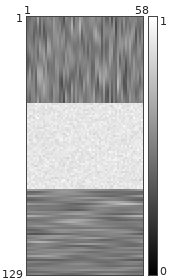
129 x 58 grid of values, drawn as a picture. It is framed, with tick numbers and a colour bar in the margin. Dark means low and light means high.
It is made of 3 by 1 panels. Panel 1,1: middling, streaked downward. Panel 2,1: very high, fine-grained, faint in contrast. Panel 3,1: middling, streaked across.
